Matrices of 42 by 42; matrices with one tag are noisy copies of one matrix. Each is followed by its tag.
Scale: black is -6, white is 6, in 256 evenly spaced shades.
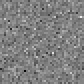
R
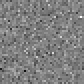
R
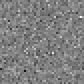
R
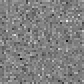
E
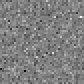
R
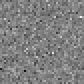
R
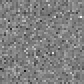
R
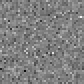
R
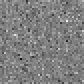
E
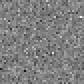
R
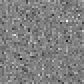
E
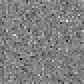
E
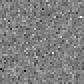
R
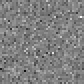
R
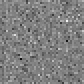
E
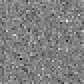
E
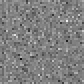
E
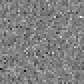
R
